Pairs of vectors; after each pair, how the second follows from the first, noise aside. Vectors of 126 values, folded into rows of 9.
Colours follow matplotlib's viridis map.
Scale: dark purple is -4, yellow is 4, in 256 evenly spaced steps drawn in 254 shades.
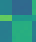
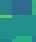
partly zeroed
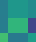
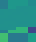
partly zeroed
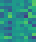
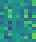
sign-scrambled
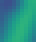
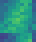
wrapped around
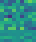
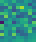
wrapped around
